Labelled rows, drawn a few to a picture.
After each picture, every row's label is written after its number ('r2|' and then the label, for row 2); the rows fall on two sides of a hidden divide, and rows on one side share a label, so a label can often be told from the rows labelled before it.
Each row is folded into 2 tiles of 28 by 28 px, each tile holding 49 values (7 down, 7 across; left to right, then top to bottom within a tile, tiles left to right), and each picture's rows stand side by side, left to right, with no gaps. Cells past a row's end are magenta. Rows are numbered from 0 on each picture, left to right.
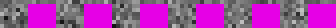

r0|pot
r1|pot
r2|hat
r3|pot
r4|pot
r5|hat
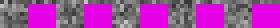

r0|pot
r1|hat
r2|hat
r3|pot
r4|hat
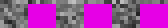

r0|pot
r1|pot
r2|pot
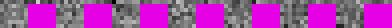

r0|hat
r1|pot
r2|hat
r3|pot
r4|hat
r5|hat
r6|hat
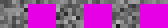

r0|pot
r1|hat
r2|hat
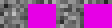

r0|pot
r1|pot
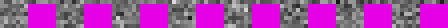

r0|hat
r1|pot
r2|hat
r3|hat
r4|pot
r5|hat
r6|hat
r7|hat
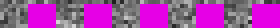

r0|pot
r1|hat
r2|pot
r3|hat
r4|pot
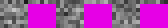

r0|hat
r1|hat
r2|hat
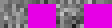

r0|hat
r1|pot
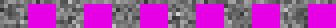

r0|hat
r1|pot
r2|hat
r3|pot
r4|hat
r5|pot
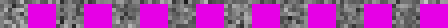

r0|hat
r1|pot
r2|hat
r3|pot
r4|pot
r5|pot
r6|pot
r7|pot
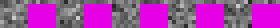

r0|pot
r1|pot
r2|hat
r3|pot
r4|hat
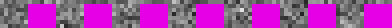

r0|pot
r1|pot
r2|pot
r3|hat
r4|hat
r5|pot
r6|hat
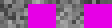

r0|hat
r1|hat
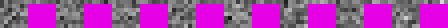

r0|hat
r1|pot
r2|pot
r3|hat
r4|pot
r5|pot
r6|hat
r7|pot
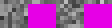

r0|pot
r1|hat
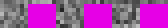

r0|pot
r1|hat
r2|pot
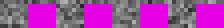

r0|hat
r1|hat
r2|pot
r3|pot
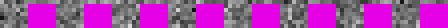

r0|pot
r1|pot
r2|hat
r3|pot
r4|hat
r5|pot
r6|hat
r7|hat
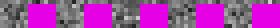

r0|hat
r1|pot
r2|pot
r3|hat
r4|hat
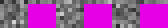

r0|hat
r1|pot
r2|hat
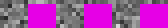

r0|pot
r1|pot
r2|pot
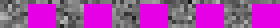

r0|hat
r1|hat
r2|hat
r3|pot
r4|hat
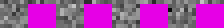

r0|hat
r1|pot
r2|pot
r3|pot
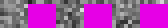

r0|hat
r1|pot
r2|pot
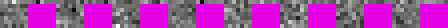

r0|hat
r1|hat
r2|pot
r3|hat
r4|pot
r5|hat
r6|pot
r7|pot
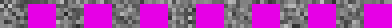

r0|pot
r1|hat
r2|pot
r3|pot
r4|hat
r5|pot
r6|pot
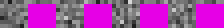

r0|pot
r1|pot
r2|hat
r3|pot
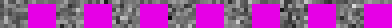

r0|hat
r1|hat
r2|pot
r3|hat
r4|pot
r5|pot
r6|pot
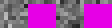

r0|hat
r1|pot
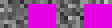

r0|hat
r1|pot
